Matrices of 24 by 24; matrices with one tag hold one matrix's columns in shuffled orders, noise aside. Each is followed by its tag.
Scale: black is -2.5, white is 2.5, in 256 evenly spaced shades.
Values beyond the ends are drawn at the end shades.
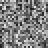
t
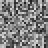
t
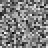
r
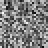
t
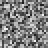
r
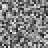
r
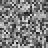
r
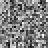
t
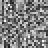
t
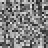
t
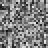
t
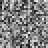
t
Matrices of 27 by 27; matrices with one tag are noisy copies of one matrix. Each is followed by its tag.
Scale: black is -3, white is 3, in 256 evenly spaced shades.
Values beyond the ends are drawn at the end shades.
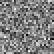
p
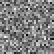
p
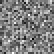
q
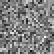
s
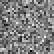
s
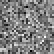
s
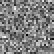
p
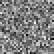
p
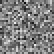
q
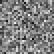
q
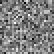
q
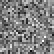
s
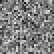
q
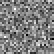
p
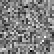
s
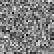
p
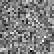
s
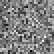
s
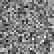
s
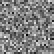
p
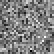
s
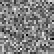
p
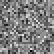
s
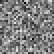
q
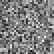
s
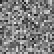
q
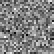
p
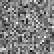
s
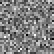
p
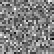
p
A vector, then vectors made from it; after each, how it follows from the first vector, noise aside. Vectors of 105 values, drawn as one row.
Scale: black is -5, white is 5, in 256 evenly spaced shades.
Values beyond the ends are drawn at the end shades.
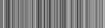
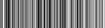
scaled up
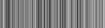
copied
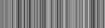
wrapped around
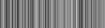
wrapped around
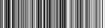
scaled up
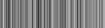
copied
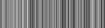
wrapped around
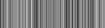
wrapped around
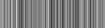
wrapped around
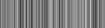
wrapped around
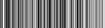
scaled up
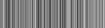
copied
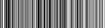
scaled up
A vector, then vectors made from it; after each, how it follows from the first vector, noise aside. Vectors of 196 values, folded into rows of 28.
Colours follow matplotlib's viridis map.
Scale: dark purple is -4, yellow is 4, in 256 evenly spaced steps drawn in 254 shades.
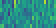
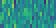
negated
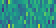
wrapped around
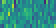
negated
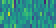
negated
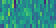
negated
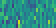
wrapped around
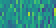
wrapped around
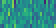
negated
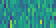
wrapped around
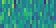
negated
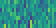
wrapped around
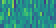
negated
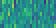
negated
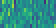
negated
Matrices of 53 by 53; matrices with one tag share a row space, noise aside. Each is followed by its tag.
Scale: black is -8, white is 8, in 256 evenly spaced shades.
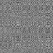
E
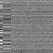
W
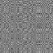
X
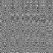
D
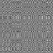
E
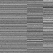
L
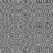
X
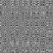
D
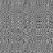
X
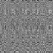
D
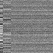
W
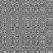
D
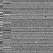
W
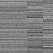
L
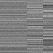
L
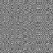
X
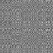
E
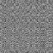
D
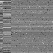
W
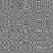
X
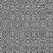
D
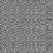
D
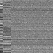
W
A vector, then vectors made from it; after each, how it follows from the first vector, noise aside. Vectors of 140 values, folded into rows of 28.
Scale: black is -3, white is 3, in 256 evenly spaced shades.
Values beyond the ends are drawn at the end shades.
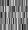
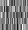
negated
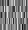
copied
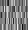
copied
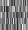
negated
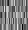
copied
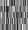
negated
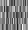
negated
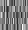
negated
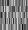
copied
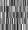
negated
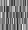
negated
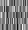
negated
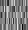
copied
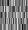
copied
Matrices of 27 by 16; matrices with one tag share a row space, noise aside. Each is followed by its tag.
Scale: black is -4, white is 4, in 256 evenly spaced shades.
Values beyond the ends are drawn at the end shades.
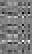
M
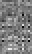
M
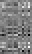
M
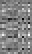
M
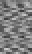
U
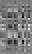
M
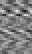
U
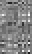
M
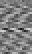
U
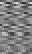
U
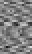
U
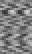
U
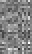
M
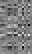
M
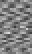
U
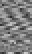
U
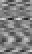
U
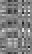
M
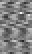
U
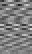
U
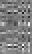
M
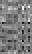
M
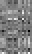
M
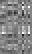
M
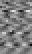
U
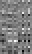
M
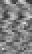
U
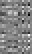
M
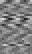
U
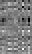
M
